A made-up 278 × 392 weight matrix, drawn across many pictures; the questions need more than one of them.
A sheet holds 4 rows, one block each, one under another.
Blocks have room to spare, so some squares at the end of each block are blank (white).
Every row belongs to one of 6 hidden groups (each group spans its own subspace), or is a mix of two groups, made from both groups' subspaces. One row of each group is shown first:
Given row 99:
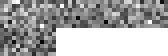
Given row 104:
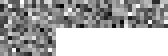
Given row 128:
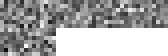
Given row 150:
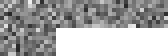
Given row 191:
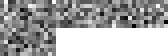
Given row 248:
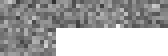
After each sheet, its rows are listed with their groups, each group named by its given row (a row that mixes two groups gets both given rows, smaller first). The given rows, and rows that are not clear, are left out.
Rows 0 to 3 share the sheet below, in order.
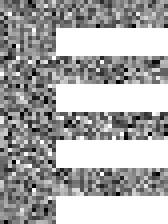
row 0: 150
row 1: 248
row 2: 104
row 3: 248
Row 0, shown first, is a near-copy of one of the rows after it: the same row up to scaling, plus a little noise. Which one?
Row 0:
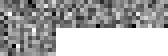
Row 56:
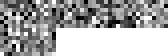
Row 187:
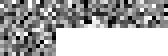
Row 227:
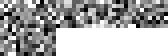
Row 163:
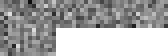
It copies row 163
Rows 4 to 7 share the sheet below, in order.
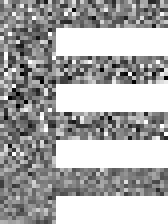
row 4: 104 and 248
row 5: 191
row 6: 128
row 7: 248
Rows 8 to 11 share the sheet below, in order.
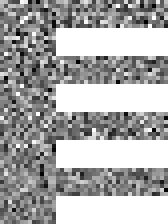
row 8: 150
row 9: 248
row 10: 150
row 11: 128
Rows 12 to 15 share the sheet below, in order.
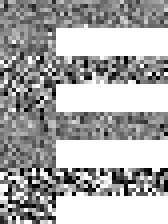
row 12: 99 and 191
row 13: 150
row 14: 128
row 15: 104
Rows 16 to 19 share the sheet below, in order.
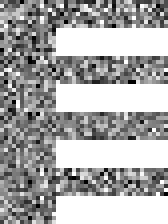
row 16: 104 and 128
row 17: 150
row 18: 150
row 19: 104 and 128
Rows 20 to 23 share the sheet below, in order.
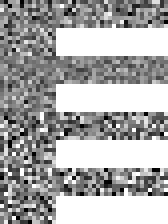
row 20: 104
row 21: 128
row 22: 128
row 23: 104
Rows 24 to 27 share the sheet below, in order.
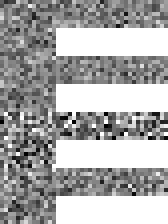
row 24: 248
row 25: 128 and 191
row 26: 104
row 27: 191
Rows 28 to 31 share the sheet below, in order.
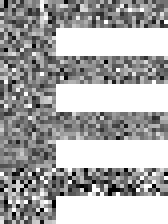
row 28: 128
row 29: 128
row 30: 248
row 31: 150
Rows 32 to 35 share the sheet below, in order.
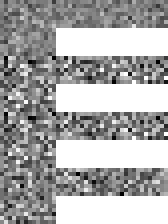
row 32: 191
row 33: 191
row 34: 191
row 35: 104 and 248
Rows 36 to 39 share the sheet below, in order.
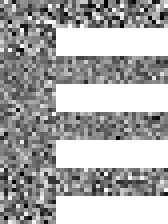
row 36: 99
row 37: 99
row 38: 248
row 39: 128
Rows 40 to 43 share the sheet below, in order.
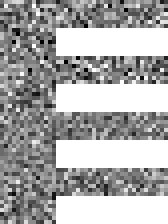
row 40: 99 and 128
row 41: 104
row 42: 150
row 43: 191
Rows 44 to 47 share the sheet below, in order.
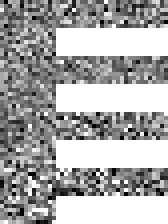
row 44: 104
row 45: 104
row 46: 104
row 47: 248
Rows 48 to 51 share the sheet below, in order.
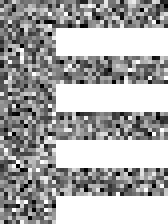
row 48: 99
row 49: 104
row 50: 99
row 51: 150
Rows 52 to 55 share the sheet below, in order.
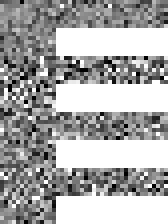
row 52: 104 and 128
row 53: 128
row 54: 248
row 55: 150
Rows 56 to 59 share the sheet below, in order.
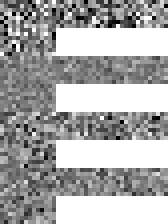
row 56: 150
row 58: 248
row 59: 248
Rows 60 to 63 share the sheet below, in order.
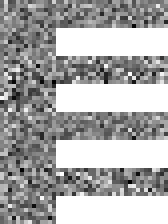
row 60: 191
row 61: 191
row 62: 191
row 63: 104
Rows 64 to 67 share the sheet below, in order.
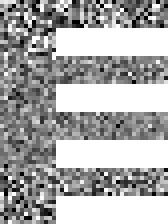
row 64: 248
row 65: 191
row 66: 248
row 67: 128
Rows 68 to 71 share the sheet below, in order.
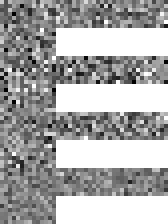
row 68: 128
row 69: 150
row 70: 99
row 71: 104
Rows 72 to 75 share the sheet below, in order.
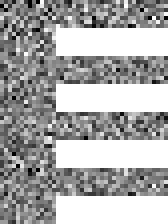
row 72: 150
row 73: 128
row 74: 99
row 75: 150
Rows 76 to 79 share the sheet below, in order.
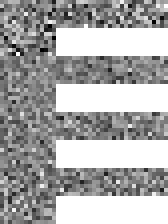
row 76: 99
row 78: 104
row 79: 128
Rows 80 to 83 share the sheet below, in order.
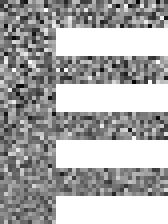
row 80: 150
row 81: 191 and 248
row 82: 191
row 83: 104
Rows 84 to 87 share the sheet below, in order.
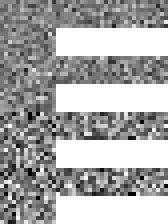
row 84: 104 and 191
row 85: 248
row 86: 150
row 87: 150
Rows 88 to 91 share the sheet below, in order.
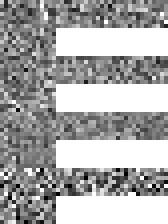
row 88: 128
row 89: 99
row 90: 150
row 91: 150
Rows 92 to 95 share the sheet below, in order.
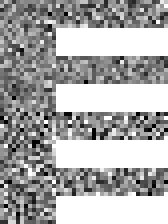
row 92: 99
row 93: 99
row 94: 150
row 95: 150
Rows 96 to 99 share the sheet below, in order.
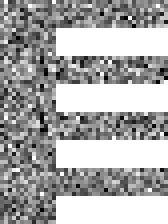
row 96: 191
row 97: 128
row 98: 128
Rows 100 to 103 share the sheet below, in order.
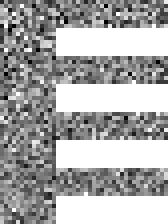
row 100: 128
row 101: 191
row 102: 150
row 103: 99
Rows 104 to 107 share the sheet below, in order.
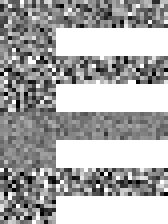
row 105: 150
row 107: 128
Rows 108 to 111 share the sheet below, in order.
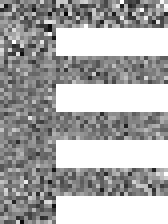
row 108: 99
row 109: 191
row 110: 248
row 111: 99 and 248
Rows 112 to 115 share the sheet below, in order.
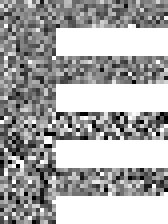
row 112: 150
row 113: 191
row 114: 99
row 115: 128 and 150
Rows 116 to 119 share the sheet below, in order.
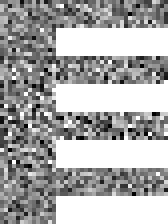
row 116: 104
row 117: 128 and 150
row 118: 104
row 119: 191
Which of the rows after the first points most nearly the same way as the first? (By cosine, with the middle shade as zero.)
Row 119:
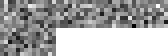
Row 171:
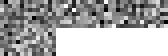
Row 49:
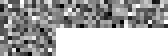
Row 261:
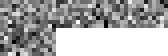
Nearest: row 261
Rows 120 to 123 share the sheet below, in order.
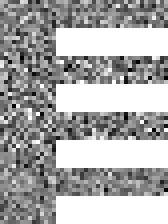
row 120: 150
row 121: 104
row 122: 150
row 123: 128
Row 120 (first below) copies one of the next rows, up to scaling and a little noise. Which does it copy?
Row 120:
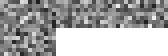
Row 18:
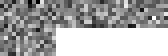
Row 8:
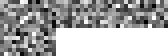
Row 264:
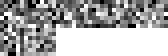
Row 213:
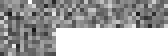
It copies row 8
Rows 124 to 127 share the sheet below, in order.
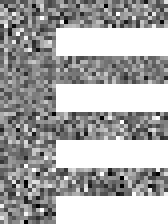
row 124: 128
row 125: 191
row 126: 248
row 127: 248
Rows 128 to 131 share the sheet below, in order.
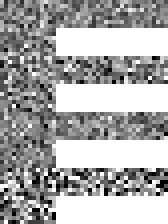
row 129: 104
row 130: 128 and 150
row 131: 128 and 248
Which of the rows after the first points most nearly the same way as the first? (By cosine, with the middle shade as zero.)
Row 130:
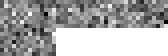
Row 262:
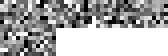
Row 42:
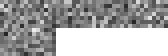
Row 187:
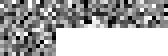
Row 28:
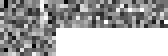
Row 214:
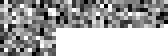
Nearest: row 214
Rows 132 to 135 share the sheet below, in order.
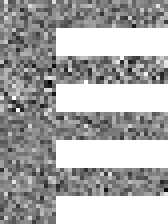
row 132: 191
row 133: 99
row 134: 104
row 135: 128
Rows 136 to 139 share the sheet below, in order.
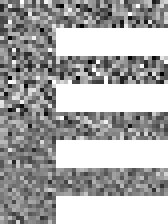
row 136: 104
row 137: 99 and 191
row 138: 104
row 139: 99
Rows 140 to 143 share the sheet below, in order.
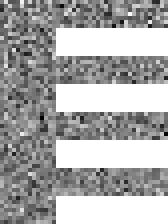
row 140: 104
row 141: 191
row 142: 128
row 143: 248
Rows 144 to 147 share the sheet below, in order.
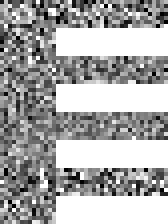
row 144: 128
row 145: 150
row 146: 191
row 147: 128
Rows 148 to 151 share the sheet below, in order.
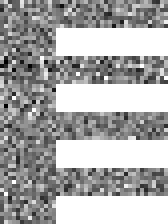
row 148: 104
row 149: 99 and 128
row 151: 128 and 150
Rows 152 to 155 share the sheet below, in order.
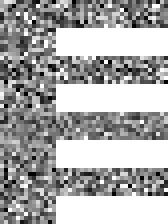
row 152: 248
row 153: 128
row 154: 99 and 128
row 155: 191
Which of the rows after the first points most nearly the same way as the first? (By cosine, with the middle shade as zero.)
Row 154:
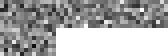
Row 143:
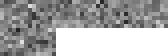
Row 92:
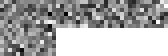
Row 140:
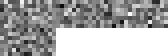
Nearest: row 92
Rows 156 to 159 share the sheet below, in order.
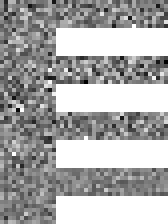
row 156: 191
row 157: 99
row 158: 99
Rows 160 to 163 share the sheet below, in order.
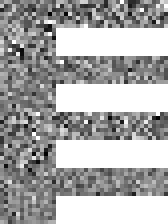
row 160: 99
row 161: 104
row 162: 248
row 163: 150
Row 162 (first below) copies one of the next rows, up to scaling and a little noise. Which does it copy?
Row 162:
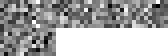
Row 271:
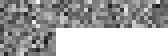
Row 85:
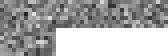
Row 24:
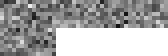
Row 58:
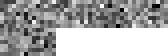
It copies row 271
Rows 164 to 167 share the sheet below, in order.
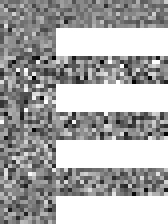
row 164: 128 and 150
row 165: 248
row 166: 104
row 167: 191
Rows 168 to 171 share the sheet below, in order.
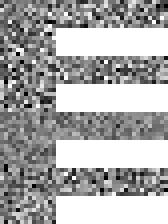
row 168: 99
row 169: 128
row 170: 248
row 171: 104
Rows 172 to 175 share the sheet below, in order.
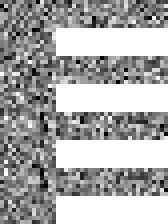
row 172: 150
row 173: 248
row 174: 128
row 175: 128
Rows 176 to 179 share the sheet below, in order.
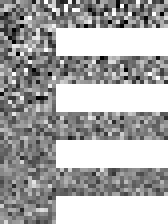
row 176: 99 and 104
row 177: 248
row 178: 99
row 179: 248
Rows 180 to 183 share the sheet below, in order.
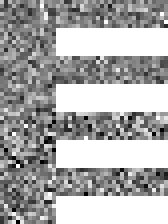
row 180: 128
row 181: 248
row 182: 99
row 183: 99
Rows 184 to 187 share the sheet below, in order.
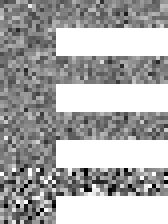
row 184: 248
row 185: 248
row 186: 150
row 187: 150
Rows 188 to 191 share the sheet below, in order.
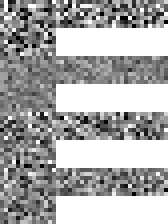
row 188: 191
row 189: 104
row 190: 104 and 150
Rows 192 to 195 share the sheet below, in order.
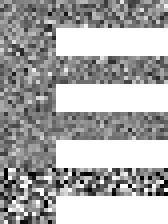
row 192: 99
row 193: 248
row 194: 191
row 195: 191
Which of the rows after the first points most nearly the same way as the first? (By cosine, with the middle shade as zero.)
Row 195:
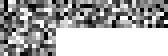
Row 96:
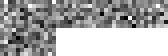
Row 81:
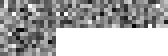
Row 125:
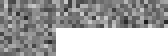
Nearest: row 125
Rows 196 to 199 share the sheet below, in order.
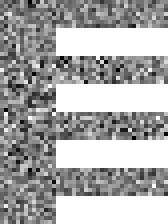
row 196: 150
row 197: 248
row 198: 191
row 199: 150
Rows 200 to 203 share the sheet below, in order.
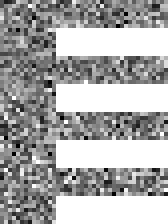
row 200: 248
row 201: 99
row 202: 99 and 128
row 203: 104
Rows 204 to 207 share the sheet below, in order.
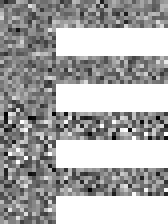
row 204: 248
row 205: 99
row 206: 191
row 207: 191
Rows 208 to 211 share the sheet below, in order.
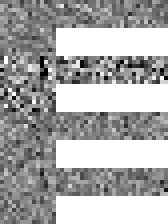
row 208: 104
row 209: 128
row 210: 248
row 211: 128
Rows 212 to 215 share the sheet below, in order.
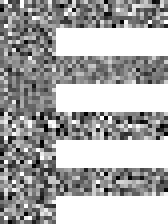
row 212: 104
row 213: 150
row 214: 128
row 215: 128
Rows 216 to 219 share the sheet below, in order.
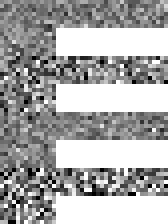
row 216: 99
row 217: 248
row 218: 150 and 191
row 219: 150
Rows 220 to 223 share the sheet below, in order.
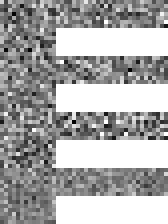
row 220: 128
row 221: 104
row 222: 104
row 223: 150
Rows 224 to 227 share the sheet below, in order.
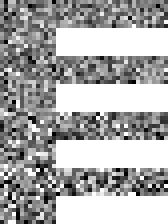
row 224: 191
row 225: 150
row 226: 248
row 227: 150
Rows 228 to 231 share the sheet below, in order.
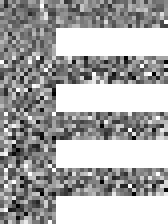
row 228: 128
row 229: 150
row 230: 191
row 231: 191
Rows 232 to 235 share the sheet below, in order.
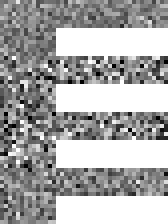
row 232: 99 and 248
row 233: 99
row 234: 191
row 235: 99 and 150
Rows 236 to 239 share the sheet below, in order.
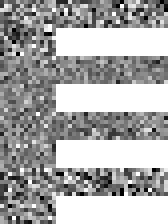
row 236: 99
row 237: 248
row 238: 150
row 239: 104
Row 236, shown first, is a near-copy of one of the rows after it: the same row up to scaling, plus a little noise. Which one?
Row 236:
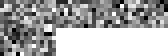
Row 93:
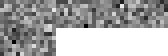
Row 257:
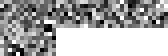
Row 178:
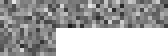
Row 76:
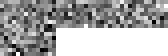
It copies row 93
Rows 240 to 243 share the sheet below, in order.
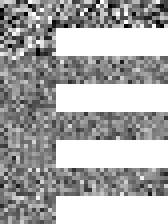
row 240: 248
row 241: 99
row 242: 150
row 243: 150 and 248
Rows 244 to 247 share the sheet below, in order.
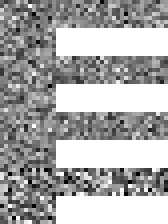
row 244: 248
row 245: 248
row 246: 248
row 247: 104
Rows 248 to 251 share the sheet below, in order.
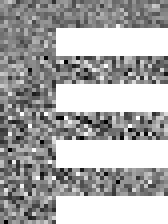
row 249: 104
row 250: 104
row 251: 248
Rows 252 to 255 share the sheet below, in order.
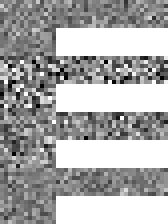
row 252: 150
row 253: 128
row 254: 99
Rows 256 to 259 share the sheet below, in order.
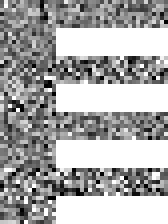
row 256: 128
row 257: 99
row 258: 150 and 191
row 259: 248
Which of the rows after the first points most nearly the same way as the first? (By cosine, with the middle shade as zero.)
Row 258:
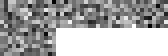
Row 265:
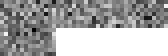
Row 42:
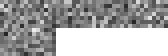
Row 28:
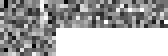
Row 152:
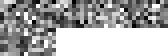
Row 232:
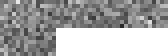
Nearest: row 265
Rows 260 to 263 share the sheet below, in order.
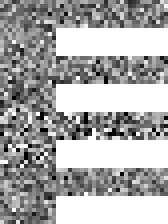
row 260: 99
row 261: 99 and 191
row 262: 128 and 150
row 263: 99
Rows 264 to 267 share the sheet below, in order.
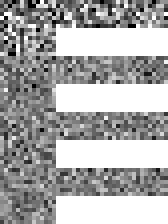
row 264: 150
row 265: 150
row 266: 128
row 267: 99 and 104
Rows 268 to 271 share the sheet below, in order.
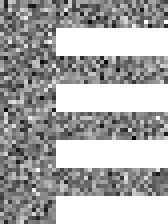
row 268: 191
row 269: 104 and 248
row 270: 191
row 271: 248
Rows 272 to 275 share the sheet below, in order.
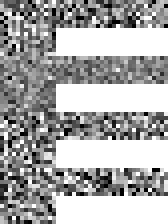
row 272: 150
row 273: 99 and 248
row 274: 128
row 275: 104
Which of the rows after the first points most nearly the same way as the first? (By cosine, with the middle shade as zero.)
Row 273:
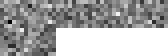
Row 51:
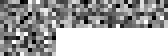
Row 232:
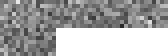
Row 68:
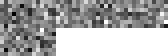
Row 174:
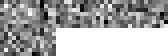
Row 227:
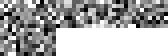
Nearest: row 232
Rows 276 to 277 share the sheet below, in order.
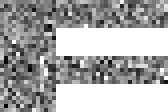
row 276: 99
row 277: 128
